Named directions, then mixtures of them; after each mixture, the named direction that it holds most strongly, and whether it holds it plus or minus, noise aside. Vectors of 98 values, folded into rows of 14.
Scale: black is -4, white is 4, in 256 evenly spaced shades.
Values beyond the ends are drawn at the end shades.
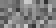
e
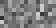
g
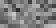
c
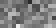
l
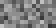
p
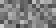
p, plus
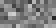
l, plus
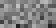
p, plus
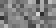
g, plus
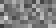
p, minus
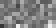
l, plus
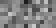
e, minus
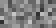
g, minus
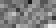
c, plus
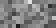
l, minus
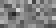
c, minus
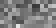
l, plus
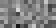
e, minus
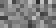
g, plus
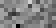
l, minus
